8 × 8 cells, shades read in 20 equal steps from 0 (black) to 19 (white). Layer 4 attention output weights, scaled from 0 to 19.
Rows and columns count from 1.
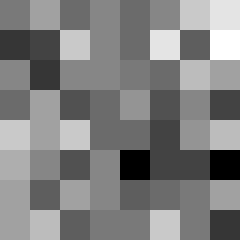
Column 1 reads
9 4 10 8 15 13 12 12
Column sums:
83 76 79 75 60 74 80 83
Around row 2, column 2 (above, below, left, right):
12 4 4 15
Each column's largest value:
15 14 15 10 11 17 15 19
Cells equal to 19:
1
